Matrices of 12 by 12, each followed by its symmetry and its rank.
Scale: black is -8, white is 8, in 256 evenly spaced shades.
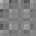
symmetric, rank one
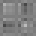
symmetric, rank one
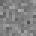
neither, full rank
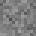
neither, full rank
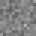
symmetric, full rank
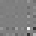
symmetric, rank one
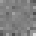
symmetric, rank two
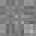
symmetric, rank two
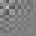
symmetric, rank two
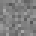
antisymmetric, full rank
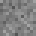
neither, full rank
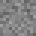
neither, full rank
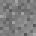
symmetric, full rank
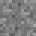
neither, full rank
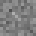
symmetric, full rank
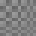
symmetric, rank one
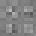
symmetric, rank two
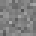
antisymmetric, full rank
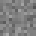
antisymmetric, full rank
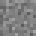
antisymmetric, full rank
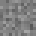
antisymmetric, full rank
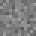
symmetric, full rank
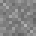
symmetric, full rank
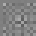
symmetric, rank two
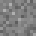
symmetric, full rank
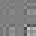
symmetric, rank one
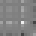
symmetric, rank one
